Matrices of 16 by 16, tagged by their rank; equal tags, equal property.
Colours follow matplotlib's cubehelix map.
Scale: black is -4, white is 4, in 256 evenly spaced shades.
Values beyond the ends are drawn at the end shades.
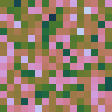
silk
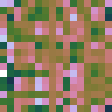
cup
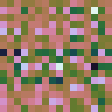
cup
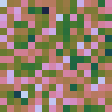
silk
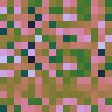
cup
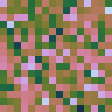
silk
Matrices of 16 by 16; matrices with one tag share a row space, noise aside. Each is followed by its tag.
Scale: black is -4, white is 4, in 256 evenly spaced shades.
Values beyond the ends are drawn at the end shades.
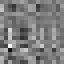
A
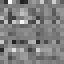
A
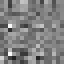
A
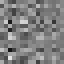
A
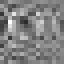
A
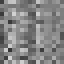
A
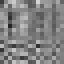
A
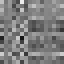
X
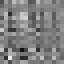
A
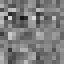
A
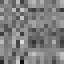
X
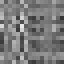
X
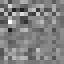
A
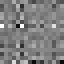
X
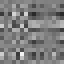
X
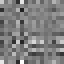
X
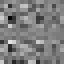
A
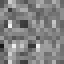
A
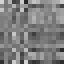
X
